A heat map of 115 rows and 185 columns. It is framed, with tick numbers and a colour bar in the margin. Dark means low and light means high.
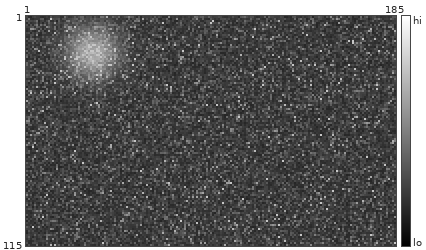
The halves do not mirror each other. Overall the values sit about 30% of the way up the scale. There are no regular stripes. A single bump stands in the top left.
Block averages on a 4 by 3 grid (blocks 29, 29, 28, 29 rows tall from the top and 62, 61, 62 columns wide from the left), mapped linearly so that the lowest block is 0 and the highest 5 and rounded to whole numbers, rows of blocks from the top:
5 0 0
1 0 0
0 0 0
0 0 0
